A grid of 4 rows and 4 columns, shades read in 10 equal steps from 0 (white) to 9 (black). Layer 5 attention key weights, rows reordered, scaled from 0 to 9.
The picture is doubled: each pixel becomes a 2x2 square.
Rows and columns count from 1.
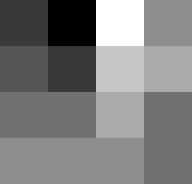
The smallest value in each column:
4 4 0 3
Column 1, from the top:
7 6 5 4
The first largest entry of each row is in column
2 2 1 4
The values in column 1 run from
4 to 7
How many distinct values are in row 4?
2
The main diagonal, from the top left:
7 7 3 5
